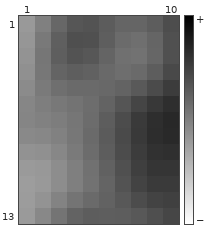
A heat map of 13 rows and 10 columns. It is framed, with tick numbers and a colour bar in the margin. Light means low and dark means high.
There is an overall slope up to the right. The top left is the roughest part. No regular stripes run through it. The middle right is the ninth with the highest average.
